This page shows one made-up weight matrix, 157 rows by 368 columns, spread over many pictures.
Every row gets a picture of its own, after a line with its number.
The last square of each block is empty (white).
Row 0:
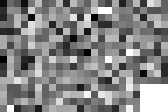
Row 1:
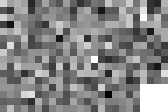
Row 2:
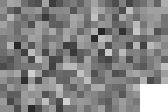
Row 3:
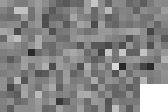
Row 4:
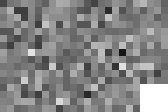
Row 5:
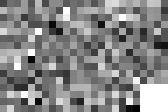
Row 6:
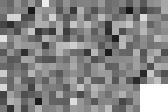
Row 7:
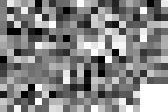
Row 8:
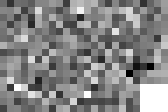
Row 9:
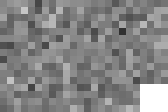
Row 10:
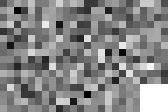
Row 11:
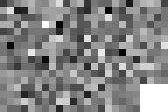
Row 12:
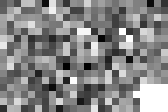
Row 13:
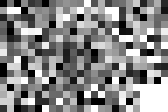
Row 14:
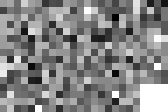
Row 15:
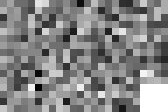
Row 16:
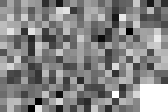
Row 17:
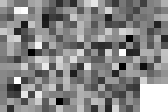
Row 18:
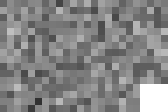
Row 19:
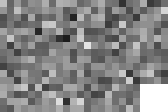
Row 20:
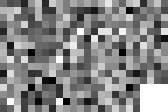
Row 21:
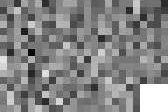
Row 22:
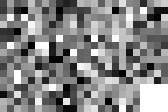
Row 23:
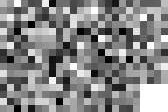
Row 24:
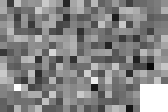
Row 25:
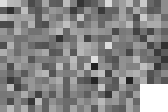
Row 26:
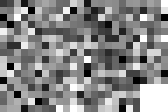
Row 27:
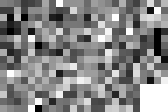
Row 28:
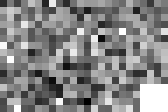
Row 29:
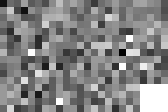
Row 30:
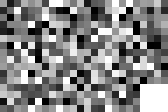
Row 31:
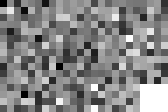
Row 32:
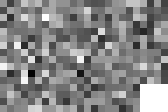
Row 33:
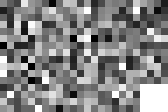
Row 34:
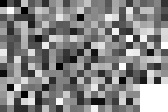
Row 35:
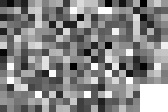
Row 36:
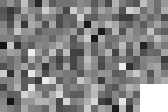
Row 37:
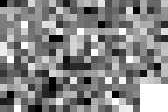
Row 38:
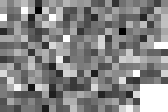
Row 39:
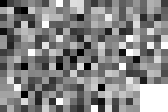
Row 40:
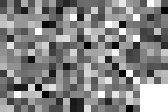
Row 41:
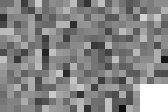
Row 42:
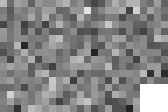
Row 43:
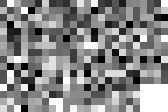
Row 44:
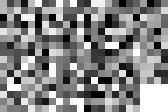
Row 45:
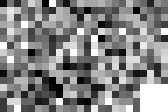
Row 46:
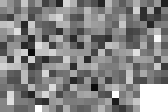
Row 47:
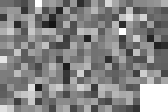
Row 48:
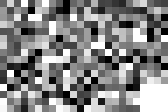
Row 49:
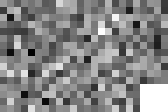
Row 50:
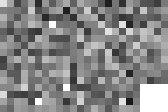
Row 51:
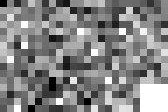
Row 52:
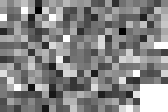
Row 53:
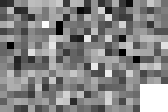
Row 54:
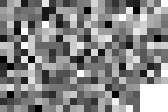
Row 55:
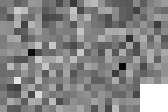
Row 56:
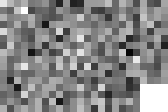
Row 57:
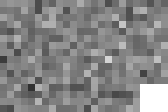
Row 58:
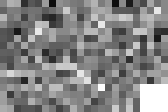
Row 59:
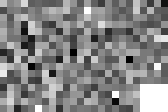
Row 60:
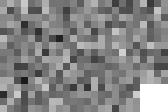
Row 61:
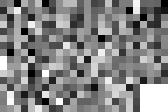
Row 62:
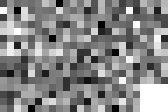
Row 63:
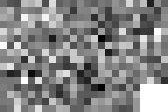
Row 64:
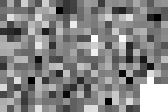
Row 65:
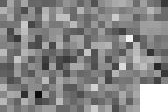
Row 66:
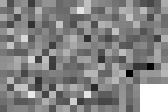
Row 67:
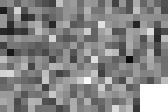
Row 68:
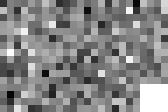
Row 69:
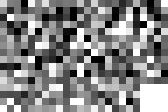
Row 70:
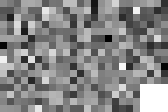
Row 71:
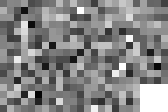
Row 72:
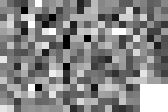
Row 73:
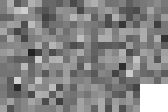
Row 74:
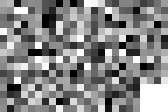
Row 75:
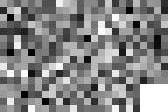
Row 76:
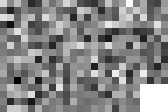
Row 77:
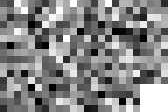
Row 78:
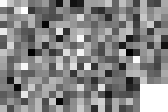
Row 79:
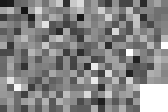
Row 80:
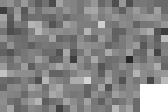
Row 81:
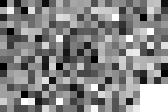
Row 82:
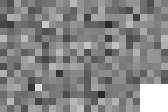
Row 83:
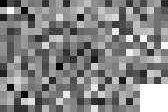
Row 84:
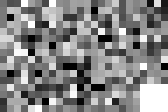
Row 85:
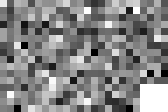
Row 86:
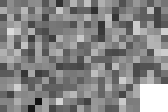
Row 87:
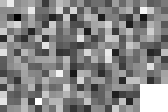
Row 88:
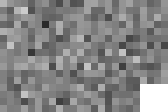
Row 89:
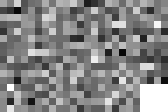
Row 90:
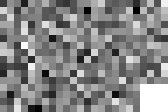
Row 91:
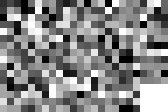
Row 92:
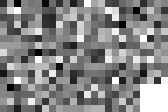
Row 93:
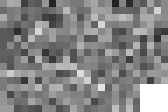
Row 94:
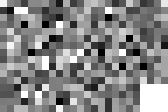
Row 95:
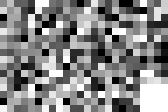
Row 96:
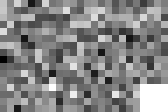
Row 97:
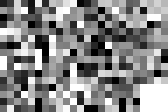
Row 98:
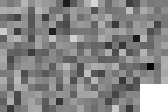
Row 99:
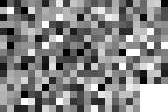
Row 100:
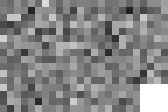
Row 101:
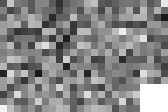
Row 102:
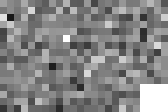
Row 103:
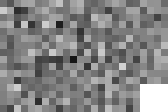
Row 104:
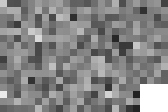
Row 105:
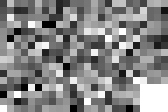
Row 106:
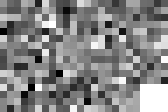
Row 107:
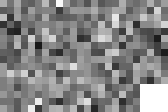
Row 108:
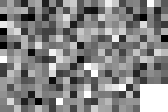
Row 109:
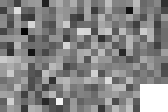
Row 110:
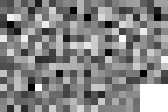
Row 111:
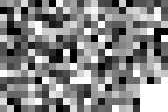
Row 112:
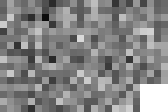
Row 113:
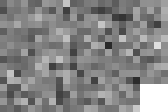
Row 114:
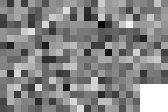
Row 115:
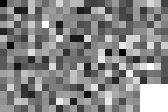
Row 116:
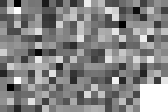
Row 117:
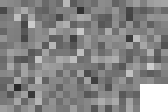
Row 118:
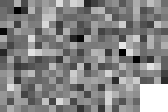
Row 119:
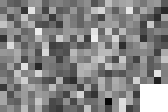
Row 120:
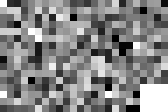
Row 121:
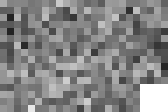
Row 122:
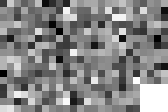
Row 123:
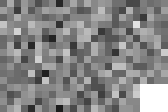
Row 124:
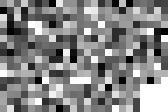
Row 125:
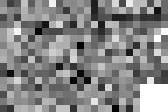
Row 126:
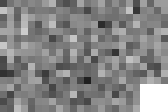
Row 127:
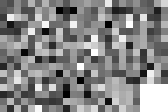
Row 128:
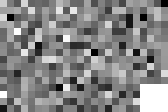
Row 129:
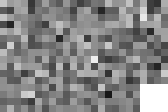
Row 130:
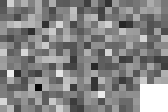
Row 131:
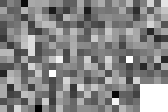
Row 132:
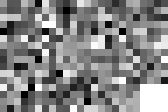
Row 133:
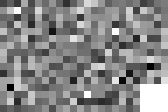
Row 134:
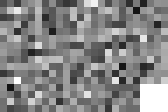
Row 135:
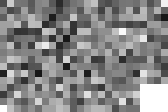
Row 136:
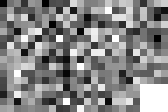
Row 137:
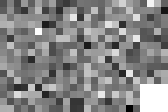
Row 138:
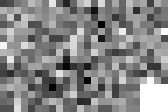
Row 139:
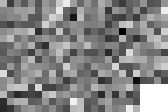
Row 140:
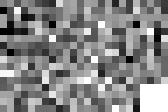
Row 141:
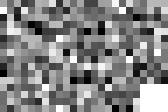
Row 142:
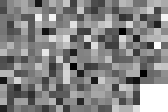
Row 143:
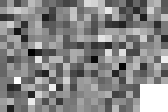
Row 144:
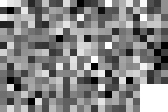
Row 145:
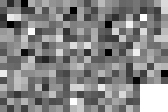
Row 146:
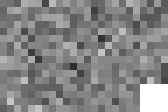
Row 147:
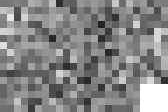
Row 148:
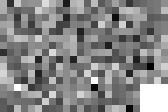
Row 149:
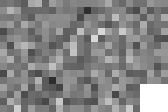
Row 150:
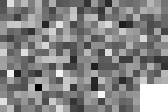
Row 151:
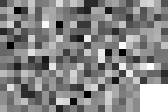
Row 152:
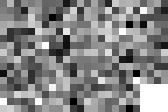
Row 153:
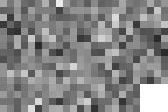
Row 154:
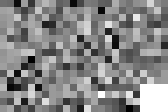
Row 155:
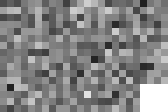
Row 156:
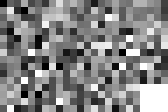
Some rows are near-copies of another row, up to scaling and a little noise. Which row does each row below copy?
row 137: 40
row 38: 52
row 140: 67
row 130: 150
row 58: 93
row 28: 45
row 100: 6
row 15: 95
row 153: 107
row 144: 25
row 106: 132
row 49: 75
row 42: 85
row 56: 78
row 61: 21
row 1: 129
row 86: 18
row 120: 104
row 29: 156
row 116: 92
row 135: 101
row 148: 24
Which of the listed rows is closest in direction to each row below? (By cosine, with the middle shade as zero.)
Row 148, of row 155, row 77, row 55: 155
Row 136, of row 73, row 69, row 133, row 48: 69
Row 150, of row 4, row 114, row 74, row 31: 74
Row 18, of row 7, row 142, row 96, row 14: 14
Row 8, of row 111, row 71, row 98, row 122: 98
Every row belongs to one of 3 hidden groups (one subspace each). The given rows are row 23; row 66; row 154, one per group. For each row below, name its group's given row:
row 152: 154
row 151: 66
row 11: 66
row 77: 154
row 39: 66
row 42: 23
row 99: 66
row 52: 154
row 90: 23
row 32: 23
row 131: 23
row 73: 66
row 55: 66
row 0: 66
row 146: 23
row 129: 66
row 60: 154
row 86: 23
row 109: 23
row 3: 66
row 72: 154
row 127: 154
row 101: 154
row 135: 154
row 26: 154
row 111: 23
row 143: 66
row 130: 154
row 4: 66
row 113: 154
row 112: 23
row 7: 154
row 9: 154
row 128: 154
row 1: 66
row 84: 23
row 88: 66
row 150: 154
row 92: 66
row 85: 23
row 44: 154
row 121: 23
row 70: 23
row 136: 154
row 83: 66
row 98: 66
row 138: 23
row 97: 154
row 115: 66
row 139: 154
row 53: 66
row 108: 23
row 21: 23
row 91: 154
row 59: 23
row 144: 66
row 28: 23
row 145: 154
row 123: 23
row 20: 23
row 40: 154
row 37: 23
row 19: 154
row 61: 23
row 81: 66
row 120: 154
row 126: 23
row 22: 154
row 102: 154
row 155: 66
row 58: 23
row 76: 66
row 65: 66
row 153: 23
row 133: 66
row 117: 66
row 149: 23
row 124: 23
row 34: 66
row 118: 66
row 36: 23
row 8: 66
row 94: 66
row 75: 23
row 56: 66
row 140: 23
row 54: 23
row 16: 23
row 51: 23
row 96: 23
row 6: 154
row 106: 154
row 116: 66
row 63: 23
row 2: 23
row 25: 66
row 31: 66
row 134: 66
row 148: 66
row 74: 66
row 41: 154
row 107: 23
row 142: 154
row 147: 23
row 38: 154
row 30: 23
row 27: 23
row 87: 154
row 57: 154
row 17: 66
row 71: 66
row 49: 23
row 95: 154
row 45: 23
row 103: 66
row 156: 66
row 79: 66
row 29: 66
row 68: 23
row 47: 154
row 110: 154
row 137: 154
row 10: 66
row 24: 66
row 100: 154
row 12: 23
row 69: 154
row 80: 23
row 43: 154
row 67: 23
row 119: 154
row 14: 23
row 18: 23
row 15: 154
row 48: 154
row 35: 66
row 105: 154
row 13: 66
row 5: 154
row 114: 154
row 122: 154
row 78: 66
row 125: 23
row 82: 154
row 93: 23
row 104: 154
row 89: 66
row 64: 154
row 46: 23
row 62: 23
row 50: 154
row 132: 154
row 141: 23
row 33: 23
